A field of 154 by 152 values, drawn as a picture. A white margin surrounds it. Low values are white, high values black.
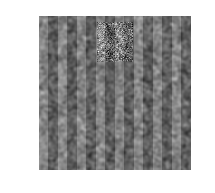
Stripes: upright, repeating 8 times. Slope: none. Histogram: bell-shaped. Odd patch: rougher, in the top middle. Roughest part: top middle.
